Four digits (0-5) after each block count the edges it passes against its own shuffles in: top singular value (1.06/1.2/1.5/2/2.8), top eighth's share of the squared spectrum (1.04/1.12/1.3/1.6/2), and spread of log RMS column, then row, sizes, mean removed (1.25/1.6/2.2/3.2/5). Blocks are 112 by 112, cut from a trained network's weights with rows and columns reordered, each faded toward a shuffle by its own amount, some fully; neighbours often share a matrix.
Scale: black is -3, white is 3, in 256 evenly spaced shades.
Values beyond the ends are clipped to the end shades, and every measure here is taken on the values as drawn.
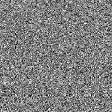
4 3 1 2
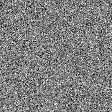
1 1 0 0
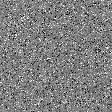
1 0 0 0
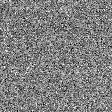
2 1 0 1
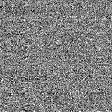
3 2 0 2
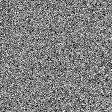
0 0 0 0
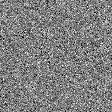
2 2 0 0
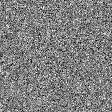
0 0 0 0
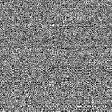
4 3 2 2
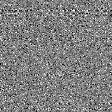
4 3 0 3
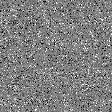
3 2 0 2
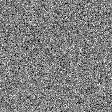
1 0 0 0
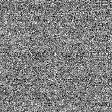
3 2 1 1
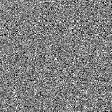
3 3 2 2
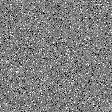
0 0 0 0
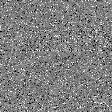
3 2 0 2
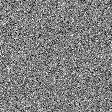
0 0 0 0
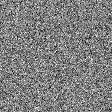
0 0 0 0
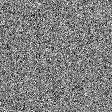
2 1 0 0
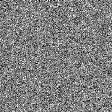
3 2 1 1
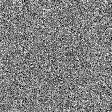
2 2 0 0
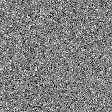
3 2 0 0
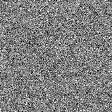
2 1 0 0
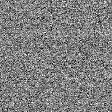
3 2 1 1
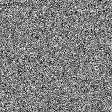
1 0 0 0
